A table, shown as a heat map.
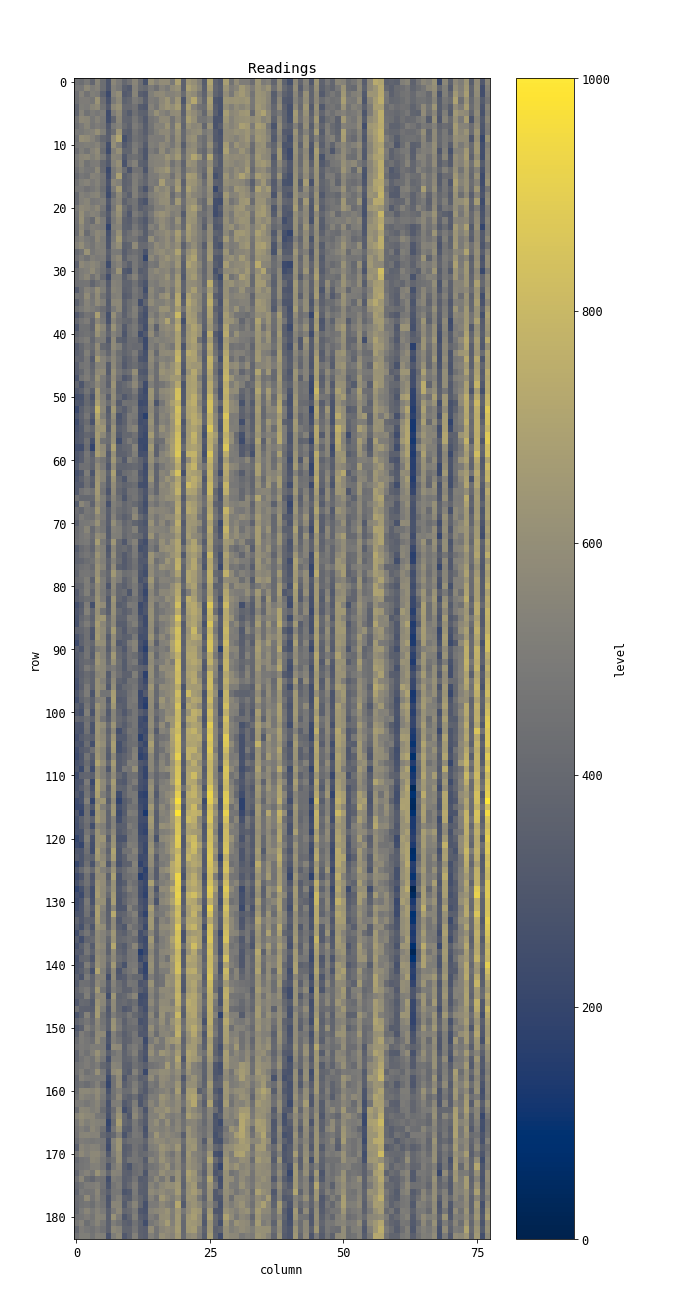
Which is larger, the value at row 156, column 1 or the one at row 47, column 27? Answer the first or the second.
the first
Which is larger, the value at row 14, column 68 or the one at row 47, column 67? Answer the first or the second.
the second
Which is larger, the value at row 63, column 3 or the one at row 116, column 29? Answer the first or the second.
the second
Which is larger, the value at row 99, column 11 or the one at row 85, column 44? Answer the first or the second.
the first
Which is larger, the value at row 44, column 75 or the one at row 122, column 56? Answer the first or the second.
the first
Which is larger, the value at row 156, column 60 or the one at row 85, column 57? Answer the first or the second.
the second
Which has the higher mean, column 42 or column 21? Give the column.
21
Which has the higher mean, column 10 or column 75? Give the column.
75
